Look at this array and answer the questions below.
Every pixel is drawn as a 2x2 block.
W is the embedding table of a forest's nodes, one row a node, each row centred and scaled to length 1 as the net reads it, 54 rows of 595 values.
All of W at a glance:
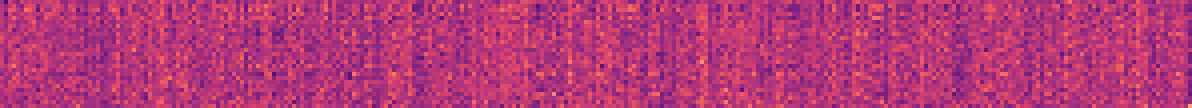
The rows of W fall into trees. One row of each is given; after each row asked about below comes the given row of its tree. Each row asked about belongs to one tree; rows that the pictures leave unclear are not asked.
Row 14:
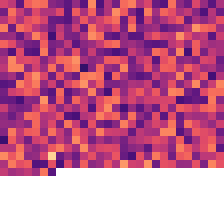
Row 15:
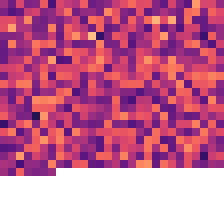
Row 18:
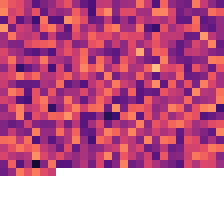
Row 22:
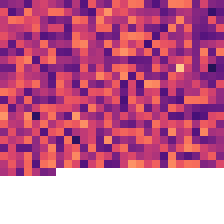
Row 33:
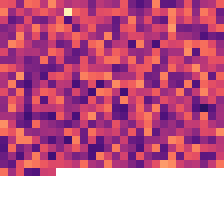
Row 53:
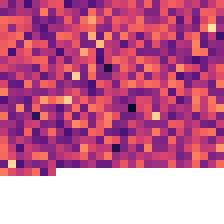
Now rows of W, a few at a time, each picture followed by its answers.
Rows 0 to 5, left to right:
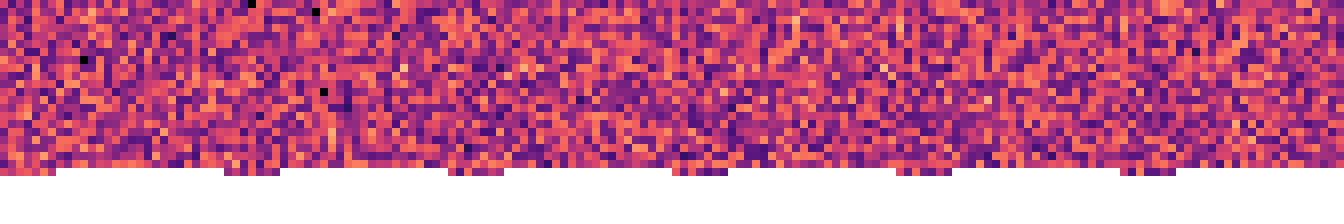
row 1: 22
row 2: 33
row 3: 33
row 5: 33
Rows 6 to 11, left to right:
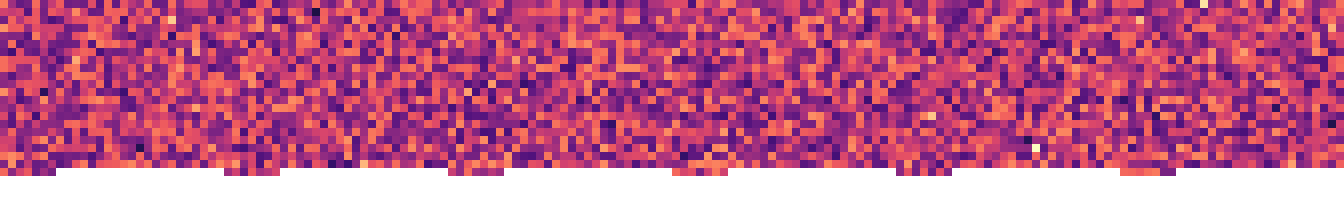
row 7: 22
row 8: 33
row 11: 53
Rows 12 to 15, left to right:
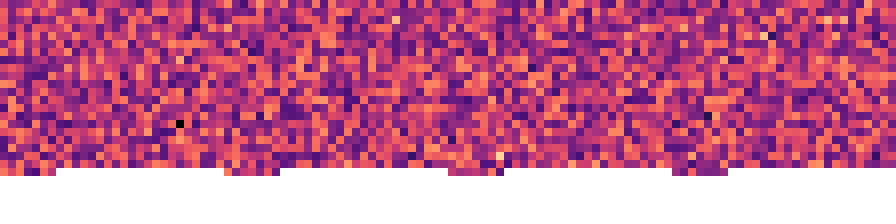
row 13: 14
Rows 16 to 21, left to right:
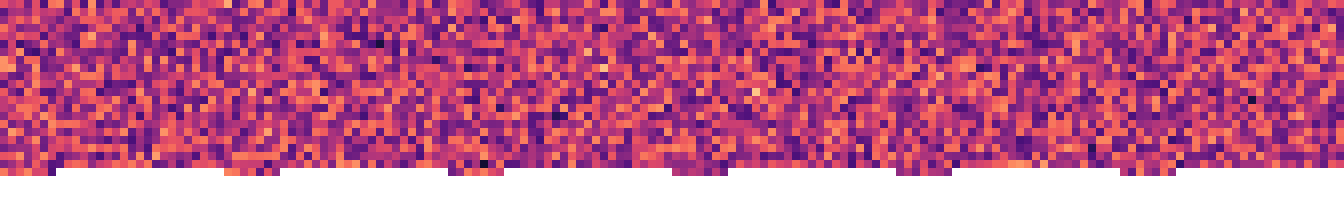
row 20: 14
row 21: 33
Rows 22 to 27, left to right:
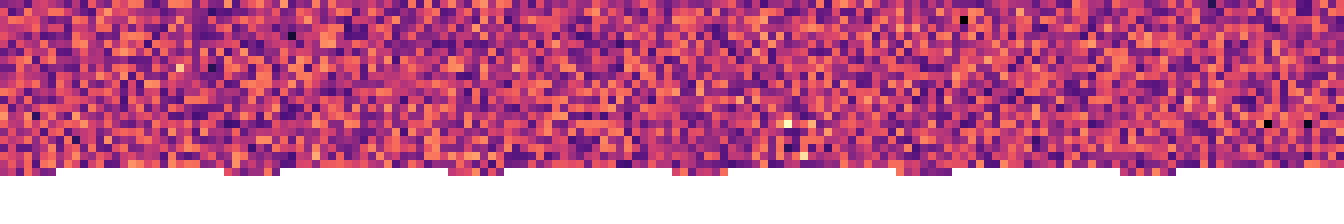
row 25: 53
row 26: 33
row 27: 18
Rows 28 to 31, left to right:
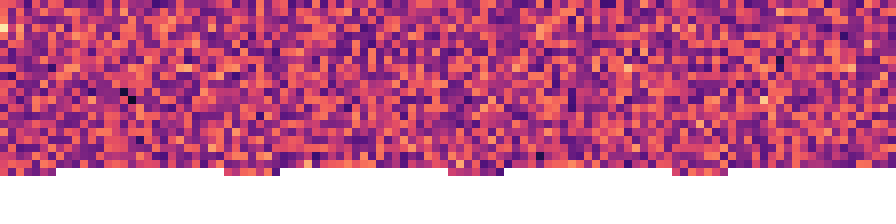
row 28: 33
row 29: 14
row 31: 18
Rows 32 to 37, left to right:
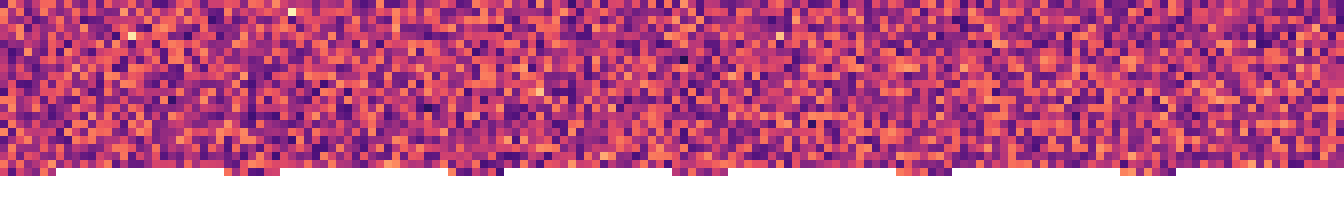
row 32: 33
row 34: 14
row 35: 33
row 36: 14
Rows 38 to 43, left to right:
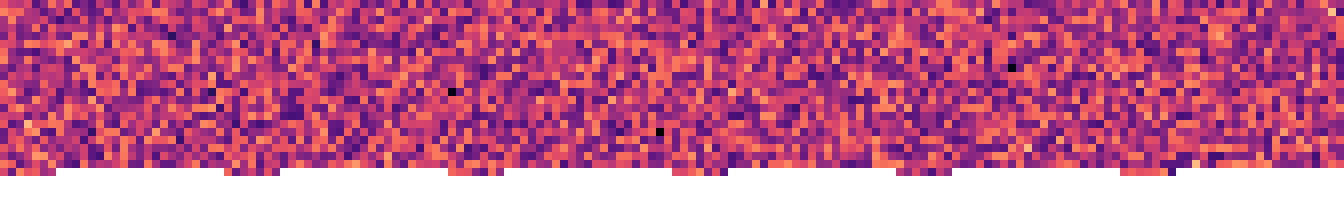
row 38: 18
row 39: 14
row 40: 33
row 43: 14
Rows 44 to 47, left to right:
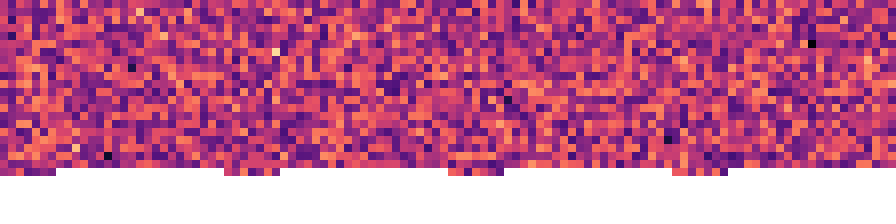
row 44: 15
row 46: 14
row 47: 14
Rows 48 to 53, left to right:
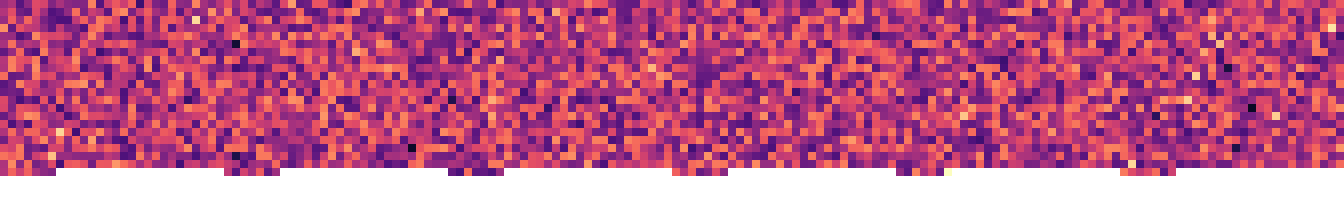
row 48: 14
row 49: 18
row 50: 15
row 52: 18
